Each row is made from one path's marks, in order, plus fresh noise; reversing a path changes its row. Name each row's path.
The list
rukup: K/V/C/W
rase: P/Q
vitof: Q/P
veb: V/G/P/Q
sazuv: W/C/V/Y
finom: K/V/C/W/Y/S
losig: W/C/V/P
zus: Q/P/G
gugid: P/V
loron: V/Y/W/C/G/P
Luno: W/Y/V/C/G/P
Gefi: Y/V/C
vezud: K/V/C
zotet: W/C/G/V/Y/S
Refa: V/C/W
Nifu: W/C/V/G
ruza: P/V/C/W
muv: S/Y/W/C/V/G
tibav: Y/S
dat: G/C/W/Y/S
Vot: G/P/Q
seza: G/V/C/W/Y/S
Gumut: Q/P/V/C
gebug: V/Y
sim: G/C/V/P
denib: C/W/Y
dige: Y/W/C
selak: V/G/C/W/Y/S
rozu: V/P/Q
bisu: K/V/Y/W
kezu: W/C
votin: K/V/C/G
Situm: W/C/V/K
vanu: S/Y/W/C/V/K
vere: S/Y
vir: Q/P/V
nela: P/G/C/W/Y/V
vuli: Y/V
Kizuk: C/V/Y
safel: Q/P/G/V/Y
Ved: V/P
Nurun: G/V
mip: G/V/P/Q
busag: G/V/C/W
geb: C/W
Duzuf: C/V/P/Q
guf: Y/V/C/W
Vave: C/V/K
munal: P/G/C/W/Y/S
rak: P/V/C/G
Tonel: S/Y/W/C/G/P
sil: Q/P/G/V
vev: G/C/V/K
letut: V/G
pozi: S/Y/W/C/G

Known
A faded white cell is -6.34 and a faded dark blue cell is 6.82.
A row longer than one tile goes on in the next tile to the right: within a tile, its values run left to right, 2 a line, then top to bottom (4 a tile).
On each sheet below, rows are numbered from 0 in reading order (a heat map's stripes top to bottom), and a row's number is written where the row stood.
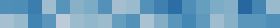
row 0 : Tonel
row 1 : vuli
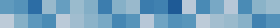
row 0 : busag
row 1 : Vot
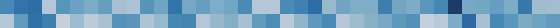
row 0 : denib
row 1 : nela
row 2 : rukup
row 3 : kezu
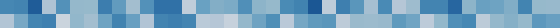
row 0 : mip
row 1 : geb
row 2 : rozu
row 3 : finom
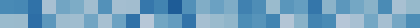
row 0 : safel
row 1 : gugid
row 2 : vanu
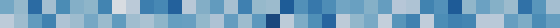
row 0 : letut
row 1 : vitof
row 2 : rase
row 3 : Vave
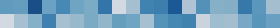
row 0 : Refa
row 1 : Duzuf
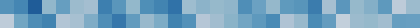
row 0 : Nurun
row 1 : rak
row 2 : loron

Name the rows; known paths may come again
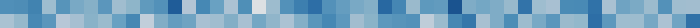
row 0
pozi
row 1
Ved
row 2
vuli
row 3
Situm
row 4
safel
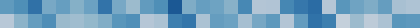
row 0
guf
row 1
sazuv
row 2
denib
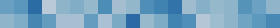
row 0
Gumut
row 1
rak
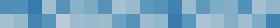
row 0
Tonel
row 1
muv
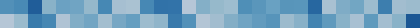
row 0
zotet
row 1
votin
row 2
vir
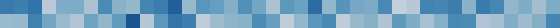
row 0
zus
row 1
Kizuk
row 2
selak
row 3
vere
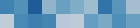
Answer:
Vave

